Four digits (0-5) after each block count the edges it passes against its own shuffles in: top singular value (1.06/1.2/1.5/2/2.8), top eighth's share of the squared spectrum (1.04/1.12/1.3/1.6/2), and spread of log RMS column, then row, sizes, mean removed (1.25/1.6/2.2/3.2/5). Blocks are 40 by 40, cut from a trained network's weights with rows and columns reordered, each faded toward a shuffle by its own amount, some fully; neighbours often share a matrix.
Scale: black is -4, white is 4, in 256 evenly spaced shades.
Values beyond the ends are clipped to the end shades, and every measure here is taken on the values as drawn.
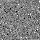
0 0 0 0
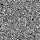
2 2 0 0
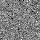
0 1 0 0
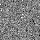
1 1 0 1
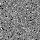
0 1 0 0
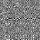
3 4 2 2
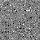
2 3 0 1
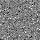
0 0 0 0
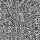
1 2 0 1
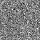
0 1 0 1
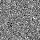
0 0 0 0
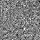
2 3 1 1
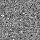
1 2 0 0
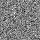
0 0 0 0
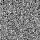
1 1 0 0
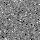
0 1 0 0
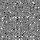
3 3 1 1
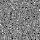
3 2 1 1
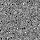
1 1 0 1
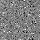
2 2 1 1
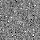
2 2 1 0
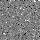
1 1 0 0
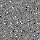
2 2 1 0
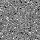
2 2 0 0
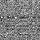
3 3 0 2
